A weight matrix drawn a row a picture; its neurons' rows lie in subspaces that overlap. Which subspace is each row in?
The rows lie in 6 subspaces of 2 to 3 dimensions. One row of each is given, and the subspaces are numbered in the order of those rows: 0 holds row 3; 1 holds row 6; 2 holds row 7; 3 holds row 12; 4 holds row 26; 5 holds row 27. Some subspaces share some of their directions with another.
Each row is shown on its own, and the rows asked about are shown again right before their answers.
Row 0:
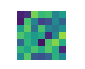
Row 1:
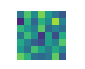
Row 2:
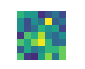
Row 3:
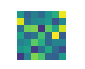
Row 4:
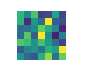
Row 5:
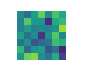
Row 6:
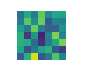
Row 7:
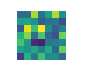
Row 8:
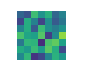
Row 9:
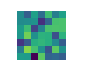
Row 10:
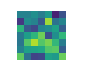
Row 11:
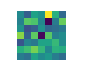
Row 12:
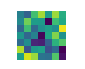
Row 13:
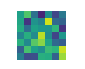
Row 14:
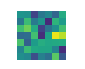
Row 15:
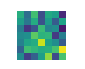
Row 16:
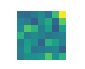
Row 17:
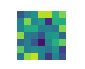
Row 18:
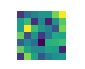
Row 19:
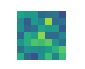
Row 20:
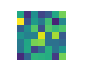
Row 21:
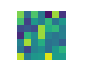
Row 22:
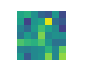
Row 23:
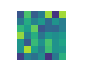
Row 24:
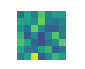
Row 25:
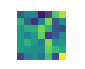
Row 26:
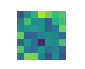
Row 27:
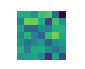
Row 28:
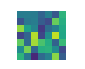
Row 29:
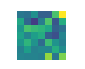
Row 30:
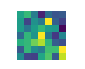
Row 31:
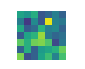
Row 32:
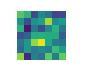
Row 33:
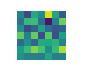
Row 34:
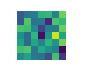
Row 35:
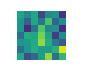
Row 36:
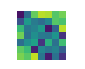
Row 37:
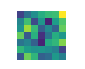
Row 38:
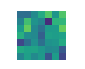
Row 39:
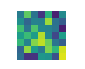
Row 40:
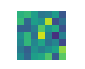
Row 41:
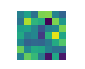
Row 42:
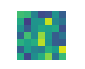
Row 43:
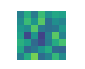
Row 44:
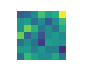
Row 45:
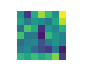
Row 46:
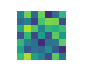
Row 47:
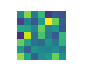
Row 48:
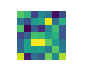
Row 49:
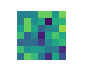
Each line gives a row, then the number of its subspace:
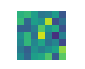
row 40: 4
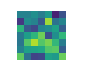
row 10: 2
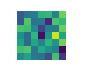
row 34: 4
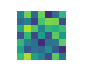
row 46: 0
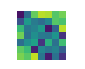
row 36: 4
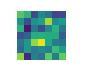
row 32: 2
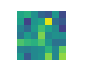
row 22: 1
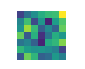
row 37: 5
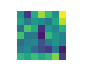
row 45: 5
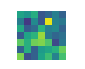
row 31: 4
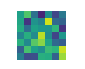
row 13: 3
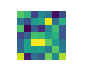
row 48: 2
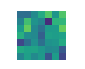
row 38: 1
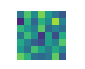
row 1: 0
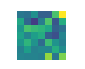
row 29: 5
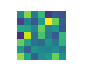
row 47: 0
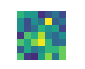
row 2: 4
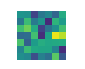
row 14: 4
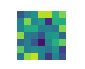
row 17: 4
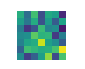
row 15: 0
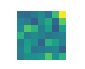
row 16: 5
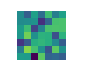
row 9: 1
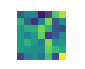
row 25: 5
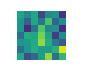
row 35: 0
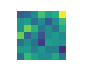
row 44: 5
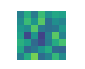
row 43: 1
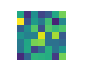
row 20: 0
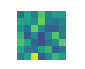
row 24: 1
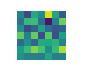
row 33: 0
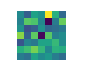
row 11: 0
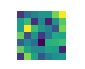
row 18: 5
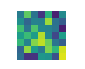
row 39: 3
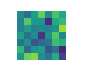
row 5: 3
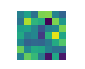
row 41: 5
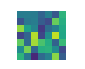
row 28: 4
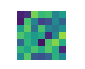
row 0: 2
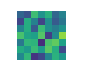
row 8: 2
